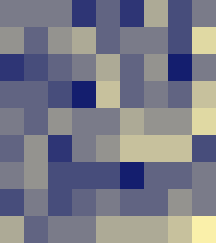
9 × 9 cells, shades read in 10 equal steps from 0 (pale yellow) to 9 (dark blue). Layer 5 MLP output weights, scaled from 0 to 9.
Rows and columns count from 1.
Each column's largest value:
8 7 8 9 7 9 6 9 7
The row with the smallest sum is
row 9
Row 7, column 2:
4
